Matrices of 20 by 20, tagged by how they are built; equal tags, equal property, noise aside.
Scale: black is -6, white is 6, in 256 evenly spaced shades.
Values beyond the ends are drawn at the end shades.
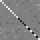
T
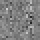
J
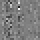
J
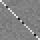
T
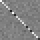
T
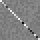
T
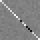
T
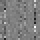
J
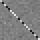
T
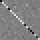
T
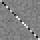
T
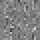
J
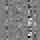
J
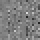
J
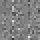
J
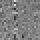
J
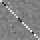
T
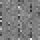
J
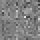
J
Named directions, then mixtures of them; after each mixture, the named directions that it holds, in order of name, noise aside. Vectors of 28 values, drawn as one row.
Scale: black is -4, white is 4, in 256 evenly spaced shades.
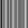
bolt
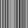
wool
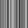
bolt, wool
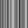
bolt, wool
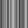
bolt, wool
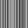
wool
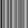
bolt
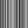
bolt, wool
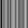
bolt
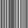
wool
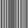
wool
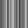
bolt, wool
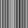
wool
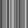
bolt, wool
